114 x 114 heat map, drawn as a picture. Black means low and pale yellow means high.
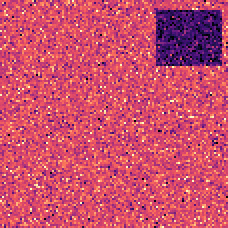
Neither half mirrors the other. An odd patch, lower than its surroundings, sits in the top right. The top right is the ninth with the lowest average. There are no regular stripes.
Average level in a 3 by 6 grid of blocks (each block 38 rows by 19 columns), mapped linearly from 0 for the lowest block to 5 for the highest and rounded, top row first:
555500 / 555555 / 555555
